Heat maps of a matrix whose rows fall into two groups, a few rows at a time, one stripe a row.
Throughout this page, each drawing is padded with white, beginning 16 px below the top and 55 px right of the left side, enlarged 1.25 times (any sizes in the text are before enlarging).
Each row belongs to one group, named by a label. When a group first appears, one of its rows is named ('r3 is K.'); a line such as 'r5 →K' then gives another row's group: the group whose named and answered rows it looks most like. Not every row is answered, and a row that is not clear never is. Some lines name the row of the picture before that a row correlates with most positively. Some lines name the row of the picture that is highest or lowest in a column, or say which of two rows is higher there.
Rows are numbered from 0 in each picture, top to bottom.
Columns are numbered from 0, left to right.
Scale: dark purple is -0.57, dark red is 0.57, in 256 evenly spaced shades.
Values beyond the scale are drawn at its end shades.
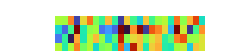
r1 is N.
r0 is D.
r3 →N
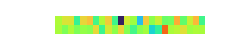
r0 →D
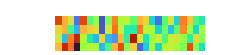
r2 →N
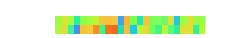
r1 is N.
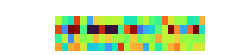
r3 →N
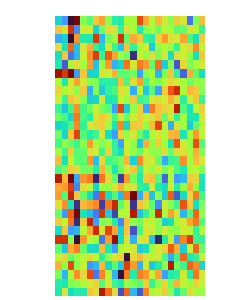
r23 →D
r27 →N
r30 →D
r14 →D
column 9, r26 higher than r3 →No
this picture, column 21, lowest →0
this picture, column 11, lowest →27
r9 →N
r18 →D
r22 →N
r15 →D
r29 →D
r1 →D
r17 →N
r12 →N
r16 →D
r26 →N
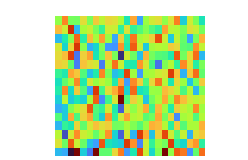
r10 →D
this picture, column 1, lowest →13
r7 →N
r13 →D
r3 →N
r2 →N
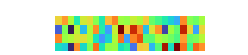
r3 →D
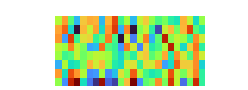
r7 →N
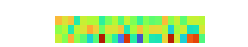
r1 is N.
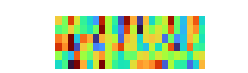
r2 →D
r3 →D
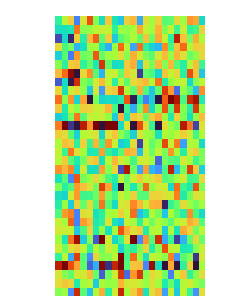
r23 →D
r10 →D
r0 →D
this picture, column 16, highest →25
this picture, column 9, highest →12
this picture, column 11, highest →17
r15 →N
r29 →N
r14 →D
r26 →D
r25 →N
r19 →D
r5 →N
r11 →N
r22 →D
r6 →D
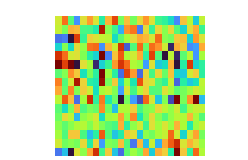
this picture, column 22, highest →9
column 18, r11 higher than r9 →Yes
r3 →N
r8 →D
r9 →D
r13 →N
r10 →N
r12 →N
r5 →D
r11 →D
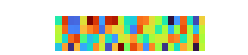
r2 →N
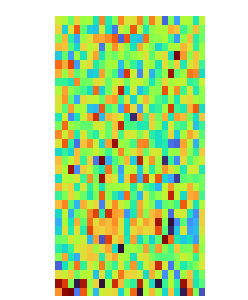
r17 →D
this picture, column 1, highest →31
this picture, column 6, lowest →16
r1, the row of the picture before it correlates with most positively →2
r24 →N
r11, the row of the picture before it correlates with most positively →1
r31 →D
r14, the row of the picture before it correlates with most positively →0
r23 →N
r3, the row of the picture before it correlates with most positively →1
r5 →D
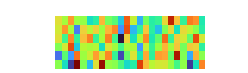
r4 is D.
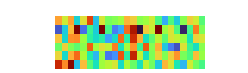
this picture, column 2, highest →5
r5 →D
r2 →N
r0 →D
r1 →N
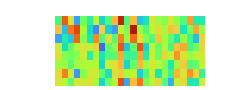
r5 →N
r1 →N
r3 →N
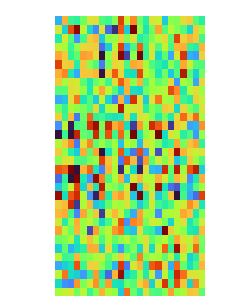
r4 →N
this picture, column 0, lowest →13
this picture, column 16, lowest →15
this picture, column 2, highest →17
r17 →D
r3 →N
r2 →D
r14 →D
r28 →N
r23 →N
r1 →N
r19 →N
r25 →D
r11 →D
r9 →N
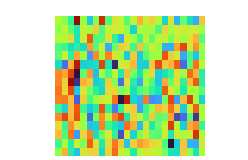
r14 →N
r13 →D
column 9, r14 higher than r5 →Yes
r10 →N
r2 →D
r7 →D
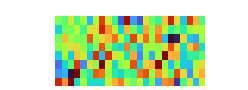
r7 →D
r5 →N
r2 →N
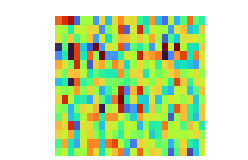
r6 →N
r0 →D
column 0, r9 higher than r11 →Yes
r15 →N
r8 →N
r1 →N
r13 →D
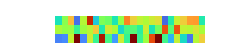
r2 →N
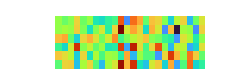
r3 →N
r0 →N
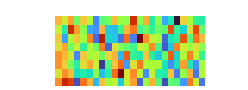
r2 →D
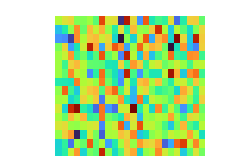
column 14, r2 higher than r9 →Yes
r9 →N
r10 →N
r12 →N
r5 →N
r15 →N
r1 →N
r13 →D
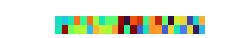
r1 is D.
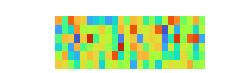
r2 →D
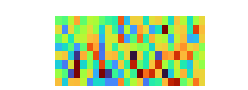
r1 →D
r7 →N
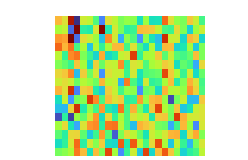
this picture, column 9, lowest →13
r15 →D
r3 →D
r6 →D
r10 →N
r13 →N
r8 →D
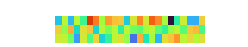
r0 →N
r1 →D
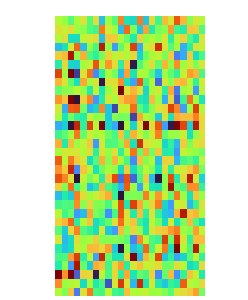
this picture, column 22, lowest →8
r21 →N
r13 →N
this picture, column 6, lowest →29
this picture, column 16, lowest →18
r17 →D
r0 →N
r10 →N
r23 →D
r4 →D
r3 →N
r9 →D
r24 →N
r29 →D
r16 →D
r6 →D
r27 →N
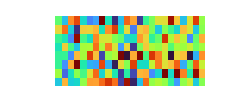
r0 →N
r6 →D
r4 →N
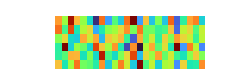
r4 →N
